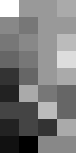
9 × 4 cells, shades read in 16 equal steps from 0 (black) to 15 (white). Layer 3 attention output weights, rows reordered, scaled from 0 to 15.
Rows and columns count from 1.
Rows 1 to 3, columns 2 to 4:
9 9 10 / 7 9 9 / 8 9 11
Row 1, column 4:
10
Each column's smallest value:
1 0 3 6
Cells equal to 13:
1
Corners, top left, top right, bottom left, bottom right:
15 10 1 8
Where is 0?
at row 9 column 2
